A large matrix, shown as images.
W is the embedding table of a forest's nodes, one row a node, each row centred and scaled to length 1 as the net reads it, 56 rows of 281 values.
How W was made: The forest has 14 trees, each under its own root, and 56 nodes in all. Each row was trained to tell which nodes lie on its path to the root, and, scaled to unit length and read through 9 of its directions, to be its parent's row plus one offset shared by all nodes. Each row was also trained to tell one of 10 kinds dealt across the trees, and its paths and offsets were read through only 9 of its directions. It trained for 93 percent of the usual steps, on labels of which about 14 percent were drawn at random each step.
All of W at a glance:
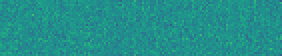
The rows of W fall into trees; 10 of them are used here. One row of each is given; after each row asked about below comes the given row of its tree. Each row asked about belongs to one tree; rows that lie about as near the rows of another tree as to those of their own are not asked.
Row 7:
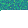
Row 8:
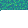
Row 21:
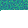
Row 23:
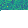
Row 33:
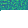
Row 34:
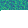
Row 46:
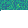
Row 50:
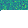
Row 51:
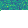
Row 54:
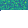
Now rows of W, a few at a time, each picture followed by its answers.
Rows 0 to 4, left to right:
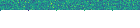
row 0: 54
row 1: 50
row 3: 51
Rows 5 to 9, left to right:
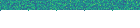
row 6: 51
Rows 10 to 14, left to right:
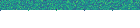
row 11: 51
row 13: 50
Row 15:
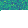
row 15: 51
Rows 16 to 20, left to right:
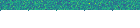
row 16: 50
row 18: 50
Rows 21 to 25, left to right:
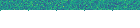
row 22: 51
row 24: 23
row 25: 23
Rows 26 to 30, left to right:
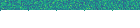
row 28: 34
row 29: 8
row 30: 8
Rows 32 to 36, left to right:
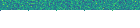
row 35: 33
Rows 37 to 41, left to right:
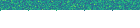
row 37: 33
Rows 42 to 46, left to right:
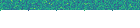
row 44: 23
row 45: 33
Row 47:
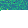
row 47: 33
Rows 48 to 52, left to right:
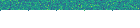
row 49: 50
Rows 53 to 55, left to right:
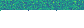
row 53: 34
